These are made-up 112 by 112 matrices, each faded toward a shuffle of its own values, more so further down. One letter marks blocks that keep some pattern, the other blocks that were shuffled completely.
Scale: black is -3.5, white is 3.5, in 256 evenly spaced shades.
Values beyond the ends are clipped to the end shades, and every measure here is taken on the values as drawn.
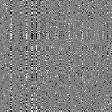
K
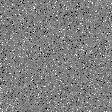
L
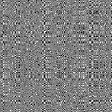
K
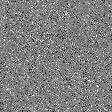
L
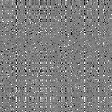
K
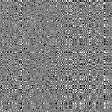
K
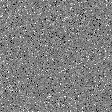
L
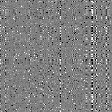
K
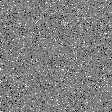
L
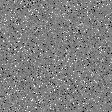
L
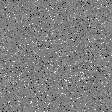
L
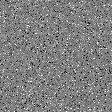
L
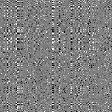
K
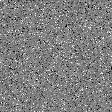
L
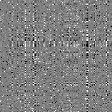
K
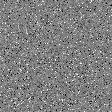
L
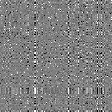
K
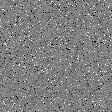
L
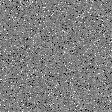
L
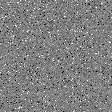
L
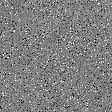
L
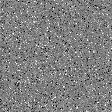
L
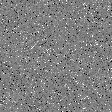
L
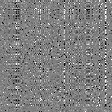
K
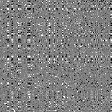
K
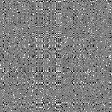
K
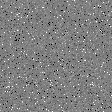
L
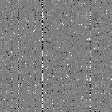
K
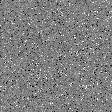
L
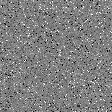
L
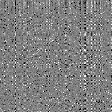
K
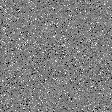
L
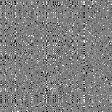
K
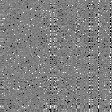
K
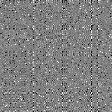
K
